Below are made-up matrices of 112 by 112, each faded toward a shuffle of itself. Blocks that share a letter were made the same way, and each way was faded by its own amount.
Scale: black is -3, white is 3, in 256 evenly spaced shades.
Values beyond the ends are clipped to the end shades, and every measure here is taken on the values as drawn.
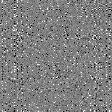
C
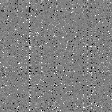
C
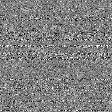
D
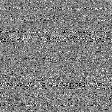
D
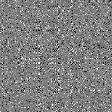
C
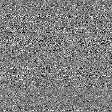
D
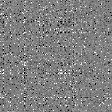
C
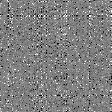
C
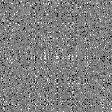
C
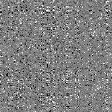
C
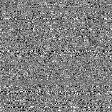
D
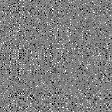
C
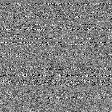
D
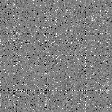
C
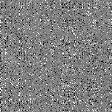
C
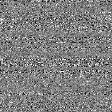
D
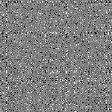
C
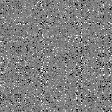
C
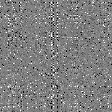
C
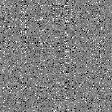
C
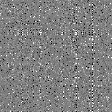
C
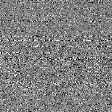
D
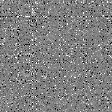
C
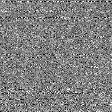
D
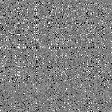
C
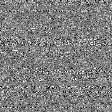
D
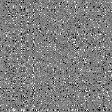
C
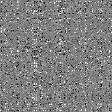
C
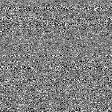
D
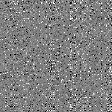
C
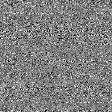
D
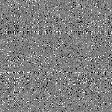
C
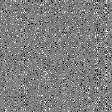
C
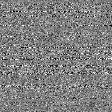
D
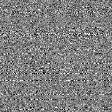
D
